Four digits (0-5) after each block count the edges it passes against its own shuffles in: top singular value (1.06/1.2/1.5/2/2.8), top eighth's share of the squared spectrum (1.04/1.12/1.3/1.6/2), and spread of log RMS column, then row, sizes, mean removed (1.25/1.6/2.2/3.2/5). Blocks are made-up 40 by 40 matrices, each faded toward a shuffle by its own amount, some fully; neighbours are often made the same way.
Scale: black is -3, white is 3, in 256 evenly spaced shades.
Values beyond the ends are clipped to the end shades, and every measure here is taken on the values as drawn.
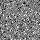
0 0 0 0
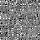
3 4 2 2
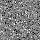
0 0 0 0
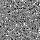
0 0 0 0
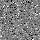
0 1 0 0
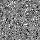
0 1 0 0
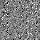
1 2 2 0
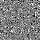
2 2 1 1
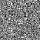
2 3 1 1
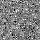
2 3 0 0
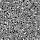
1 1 0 0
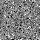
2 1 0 0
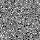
2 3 1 0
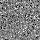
1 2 0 0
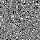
2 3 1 1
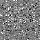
3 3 0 1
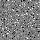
0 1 0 0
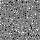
2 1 1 0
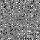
3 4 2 2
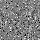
1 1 0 0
